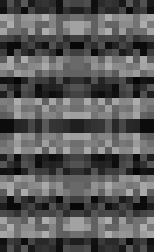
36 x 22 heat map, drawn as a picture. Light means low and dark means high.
Stripes: horizontal, repeating 6 times. Mirror symmetry: left to right and top to bottom. Histogram: flat. Slope: none.
